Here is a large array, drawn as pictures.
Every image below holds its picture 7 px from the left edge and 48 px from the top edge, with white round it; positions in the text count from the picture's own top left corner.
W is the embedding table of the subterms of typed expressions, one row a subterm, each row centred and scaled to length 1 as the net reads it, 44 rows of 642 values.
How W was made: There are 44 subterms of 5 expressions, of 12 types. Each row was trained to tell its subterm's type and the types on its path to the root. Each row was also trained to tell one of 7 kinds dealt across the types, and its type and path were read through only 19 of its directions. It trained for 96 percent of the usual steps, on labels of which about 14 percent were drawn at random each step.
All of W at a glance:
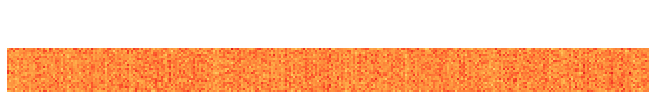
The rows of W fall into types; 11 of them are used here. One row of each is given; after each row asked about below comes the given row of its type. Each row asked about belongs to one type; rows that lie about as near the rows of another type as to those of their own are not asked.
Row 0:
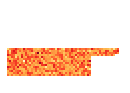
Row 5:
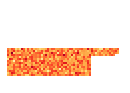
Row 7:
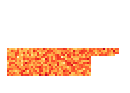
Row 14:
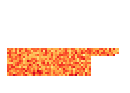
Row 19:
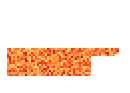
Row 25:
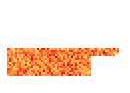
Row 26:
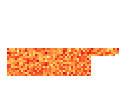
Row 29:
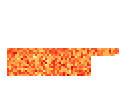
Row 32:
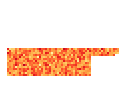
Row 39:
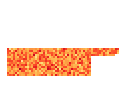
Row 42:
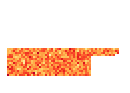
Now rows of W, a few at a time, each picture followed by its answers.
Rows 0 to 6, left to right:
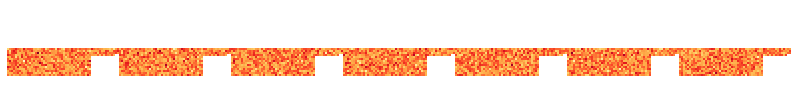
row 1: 0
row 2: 32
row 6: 19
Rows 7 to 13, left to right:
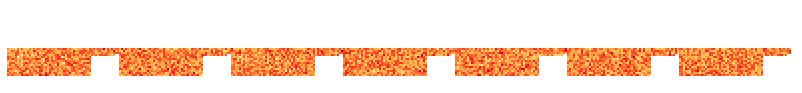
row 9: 25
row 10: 39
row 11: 26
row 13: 19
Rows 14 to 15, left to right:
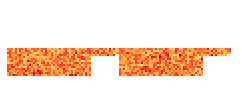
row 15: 26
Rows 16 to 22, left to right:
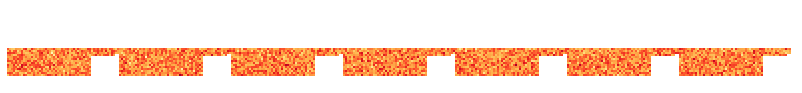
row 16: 39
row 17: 42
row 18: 25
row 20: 42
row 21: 39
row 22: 14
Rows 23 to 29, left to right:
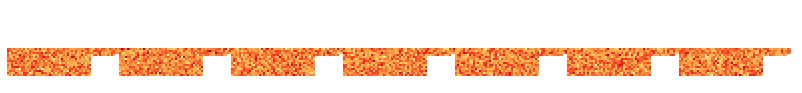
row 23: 39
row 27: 25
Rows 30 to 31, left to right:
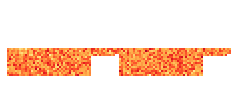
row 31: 19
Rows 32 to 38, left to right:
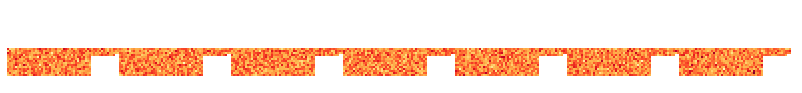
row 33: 19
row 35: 5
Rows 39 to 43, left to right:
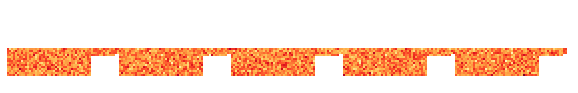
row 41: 14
